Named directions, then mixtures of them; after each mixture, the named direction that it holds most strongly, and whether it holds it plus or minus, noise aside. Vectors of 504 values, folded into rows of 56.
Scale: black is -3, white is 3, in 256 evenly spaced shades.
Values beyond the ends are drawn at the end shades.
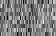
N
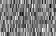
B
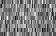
B, minus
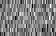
B, minus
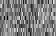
N, plus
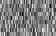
B, plus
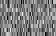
N, plus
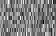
N, minus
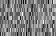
N, plus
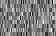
N, plus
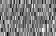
B, plus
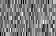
N, plus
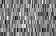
B, minus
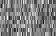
N, minus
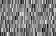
B, minus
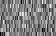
B, minus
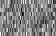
N, minus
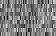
N, plus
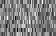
N, minus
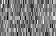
N, plus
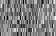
N, plus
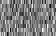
B, plus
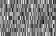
N, minus
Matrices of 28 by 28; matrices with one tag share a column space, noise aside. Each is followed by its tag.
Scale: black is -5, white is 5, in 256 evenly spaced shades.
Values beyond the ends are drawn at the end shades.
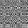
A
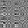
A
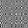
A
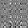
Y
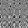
Y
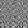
Y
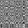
A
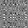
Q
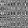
Q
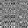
Y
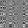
A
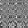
Y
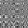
Y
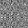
Q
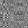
Q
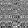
Y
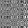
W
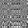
Y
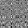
Y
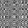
W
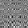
Y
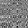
Y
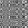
W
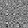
A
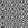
W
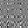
Y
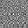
A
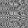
Q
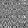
Y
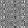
W
